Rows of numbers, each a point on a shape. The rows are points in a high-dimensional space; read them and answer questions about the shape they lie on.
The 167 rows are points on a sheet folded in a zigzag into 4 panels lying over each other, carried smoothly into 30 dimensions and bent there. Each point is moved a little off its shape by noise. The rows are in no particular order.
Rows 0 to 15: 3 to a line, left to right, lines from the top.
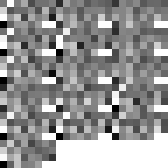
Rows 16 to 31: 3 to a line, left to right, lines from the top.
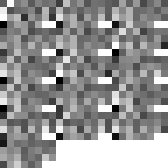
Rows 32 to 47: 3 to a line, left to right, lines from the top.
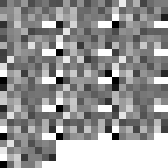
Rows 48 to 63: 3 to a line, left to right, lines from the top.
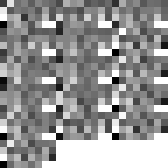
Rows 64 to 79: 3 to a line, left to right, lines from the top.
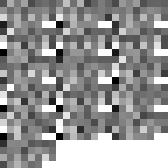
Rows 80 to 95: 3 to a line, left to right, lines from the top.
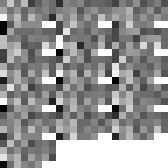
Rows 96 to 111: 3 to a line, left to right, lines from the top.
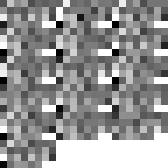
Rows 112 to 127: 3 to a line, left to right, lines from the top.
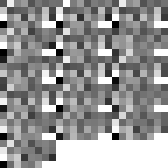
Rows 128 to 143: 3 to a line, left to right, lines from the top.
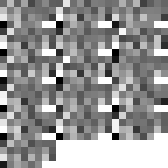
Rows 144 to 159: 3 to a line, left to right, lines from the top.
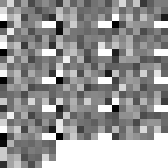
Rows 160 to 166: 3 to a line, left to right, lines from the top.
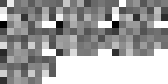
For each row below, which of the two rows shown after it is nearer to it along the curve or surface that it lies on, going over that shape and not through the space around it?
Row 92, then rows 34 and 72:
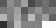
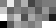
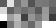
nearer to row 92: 34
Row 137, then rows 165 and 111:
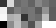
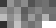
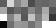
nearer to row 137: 111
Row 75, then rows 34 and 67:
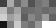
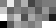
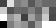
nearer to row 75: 34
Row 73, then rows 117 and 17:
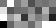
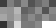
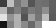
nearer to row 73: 17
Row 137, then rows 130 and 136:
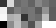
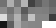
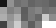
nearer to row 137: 136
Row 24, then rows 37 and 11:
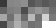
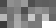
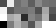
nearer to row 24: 37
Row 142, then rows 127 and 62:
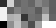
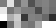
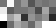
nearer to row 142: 62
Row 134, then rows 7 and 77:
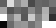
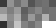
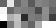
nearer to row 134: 77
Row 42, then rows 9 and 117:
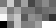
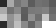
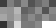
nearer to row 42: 117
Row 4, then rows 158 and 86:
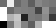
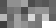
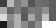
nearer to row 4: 86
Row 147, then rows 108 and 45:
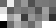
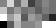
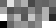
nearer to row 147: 45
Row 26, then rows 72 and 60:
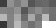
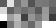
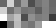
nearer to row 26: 60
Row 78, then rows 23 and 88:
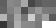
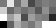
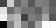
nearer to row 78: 23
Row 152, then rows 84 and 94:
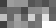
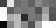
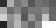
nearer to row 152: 94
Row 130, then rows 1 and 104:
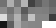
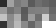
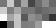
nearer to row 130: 104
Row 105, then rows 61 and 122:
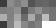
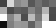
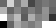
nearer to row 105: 122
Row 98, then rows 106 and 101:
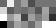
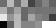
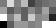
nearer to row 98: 101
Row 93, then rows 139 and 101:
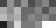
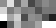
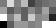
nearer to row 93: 139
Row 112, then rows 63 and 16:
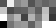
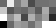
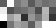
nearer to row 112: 16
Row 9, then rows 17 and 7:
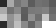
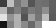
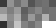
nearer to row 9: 17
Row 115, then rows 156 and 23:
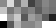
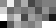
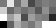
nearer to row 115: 156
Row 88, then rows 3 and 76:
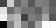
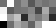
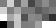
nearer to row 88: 3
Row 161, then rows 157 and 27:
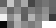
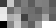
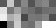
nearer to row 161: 27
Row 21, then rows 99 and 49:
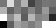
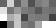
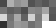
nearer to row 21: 99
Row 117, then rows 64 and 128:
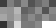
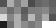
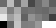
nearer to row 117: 128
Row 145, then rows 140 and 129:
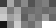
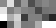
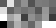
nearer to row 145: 140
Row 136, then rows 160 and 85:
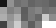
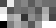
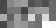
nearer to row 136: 85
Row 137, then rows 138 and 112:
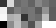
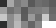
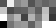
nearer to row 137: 112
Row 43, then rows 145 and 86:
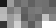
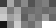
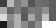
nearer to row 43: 86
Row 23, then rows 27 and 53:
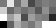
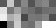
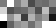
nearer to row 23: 27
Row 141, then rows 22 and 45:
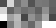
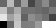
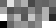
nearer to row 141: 45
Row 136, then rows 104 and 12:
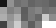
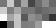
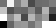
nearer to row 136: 12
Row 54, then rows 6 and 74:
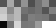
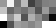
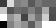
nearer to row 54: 6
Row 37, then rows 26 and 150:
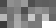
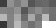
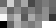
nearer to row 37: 26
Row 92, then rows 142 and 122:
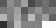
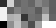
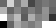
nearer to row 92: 122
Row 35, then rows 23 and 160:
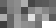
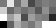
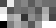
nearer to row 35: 23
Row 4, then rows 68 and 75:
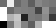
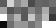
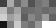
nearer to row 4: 68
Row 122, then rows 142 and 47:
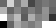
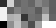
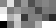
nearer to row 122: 47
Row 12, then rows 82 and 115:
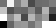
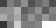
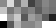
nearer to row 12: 115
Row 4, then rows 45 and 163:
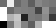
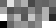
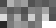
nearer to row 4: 45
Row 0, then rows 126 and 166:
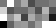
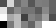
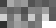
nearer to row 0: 126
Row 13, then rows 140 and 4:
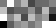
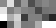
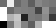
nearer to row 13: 4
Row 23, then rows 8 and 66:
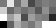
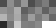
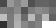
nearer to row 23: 66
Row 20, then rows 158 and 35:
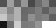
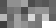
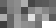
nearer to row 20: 35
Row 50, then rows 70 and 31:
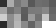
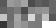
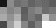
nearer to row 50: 31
